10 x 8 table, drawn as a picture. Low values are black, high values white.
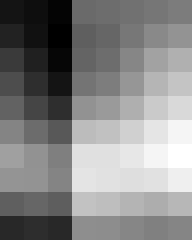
Ninth with the lowest average: top left. Calmest part: top middle. Seam: vertical, 40% of the way across, the right part higher. Ninth with the highest average: middle right.
